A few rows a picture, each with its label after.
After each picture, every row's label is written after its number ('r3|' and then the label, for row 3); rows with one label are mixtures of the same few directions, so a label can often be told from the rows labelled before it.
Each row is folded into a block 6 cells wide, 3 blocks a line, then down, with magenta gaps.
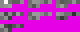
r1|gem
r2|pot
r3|pot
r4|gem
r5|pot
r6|pot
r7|pot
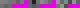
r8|pot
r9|gem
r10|gem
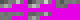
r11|pot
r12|pot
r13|gem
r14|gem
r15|pot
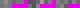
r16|gem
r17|gem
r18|gem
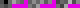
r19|gem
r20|gem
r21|gem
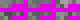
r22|gem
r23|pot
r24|pot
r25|pot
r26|pot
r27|gem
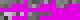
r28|pot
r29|pot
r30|gem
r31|pot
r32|pot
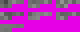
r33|gem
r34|pot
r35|gem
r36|pot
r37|pot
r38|pot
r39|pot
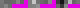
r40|pot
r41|gem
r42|gem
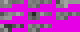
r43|gem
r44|gem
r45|pot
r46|pot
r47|gem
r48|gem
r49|pot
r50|gem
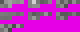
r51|pot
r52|gem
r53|gem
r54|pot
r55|pot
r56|pot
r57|gem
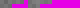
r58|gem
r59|pot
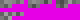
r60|pot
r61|pot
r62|gem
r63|gem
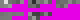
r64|gem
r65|gem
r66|gem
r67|pot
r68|pot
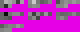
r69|pot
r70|gem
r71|pot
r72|gem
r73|gem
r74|pot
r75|pot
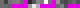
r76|gem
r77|pot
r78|pot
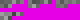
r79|gem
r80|pot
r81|gem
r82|gem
